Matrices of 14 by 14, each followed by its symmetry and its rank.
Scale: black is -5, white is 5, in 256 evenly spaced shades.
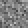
antisymmetric, full rank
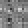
antisymmetric, rank two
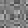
antisymmetric, rank two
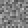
antisymmetric, full rank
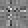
antisymmetric, rank two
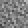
antisymmetric, full rank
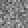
neither, full rank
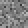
neither, full rank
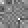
symmetric, rank three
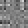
antisymmetric, rank two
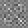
symmetric, rank three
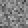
neither, full rank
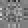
antisymmetric, rank two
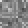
symmetric, rank three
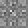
symmetric, rank three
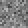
antisymmetric, full rank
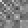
symmetric, rank three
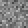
neither, full rank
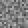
antisymmetric, full rank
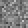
neither, full rank
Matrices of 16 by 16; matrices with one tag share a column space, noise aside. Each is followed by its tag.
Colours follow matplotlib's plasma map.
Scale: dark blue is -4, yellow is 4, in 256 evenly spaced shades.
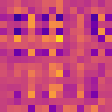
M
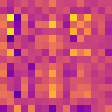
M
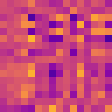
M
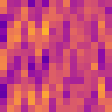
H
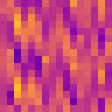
H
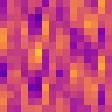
H
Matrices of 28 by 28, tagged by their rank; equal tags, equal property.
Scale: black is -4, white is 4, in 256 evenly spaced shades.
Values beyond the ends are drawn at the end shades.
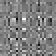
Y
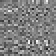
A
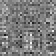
A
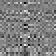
Y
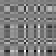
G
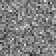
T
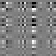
G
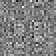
A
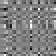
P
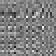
Y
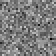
T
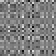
P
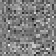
A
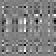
P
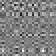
Y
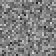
T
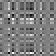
G
